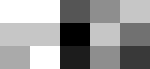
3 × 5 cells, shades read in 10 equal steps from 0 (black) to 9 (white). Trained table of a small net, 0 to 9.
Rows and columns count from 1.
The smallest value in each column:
6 7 0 5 2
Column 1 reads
9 7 6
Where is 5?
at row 1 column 4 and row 3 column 4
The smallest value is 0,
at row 2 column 3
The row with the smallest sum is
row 3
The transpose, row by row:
9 7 6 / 9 7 9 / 3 0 1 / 5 7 5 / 7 4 2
